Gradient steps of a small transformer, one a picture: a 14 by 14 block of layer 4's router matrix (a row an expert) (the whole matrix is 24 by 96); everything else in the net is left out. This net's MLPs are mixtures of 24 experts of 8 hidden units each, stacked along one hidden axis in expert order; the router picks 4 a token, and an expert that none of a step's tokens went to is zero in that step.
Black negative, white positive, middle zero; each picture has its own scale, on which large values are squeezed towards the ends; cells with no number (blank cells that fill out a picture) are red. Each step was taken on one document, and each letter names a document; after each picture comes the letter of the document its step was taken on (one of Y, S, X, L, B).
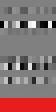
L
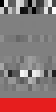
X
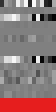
X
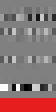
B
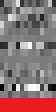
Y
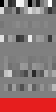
X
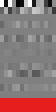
X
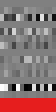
B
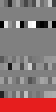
L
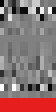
Y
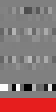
B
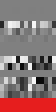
L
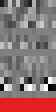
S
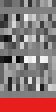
S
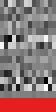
S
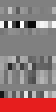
L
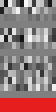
B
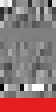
Y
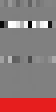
L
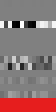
L
